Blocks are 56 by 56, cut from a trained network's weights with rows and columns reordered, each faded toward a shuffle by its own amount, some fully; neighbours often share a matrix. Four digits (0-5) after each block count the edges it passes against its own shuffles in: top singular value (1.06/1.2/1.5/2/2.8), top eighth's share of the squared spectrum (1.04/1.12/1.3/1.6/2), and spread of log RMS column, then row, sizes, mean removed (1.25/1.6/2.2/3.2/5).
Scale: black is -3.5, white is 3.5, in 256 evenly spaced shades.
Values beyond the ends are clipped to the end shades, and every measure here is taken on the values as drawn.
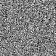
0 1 0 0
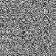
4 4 2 1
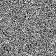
0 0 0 0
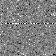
3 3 0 2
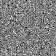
0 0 0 0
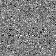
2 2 0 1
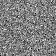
0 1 0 0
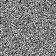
0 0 0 0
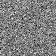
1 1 0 0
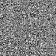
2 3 1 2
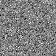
1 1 0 0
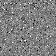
1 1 0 0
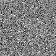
2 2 1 0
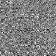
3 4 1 2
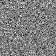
2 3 1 1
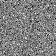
0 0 0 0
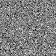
2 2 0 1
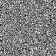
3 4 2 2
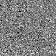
2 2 0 1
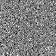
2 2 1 0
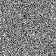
2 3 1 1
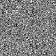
3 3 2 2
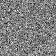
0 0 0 0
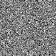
2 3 0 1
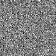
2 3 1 1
